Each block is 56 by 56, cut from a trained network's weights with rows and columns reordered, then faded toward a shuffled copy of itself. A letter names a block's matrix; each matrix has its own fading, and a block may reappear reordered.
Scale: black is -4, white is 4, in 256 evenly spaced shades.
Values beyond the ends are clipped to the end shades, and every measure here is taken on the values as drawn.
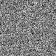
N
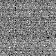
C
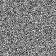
N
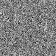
N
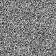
N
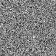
N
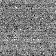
C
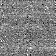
C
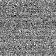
C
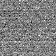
C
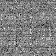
C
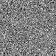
N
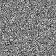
N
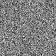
N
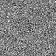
N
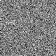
N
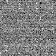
C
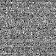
C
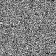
N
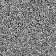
N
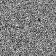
N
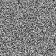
N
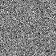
N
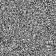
N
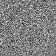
N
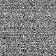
C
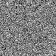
N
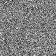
N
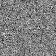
N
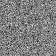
N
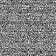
C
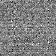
C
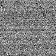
C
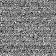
C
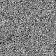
N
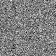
N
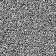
N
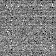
C
